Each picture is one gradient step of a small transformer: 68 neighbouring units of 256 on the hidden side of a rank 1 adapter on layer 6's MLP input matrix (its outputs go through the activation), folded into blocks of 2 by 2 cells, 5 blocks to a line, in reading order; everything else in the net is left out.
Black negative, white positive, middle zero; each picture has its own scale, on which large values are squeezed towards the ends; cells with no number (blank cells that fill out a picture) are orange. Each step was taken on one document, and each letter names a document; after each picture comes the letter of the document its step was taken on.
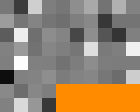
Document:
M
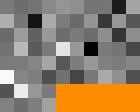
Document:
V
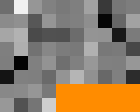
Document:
M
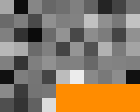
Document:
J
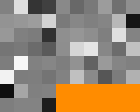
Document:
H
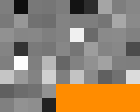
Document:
H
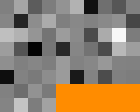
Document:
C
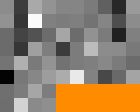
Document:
J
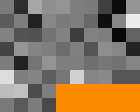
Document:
J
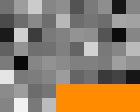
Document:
M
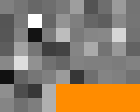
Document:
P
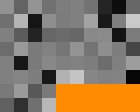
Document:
J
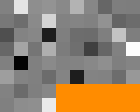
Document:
H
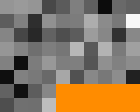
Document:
J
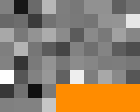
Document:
V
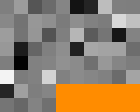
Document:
H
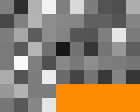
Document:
V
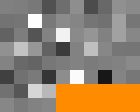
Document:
P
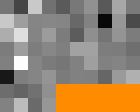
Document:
M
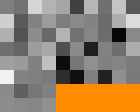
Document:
C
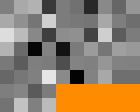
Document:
C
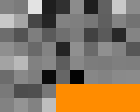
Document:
C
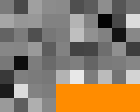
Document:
M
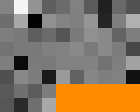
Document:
J
